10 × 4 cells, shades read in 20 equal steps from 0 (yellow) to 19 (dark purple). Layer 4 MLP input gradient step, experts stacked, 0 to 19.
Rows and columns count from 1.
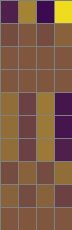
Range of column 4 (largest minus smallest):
18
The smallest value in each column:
10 8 9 0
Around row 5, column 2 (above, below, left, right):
12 14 10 9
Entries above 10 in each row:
2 4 4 4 2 2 2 3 4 4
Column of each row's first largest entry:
3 1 1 1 4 4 4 1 4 1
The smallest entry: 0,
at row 1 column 4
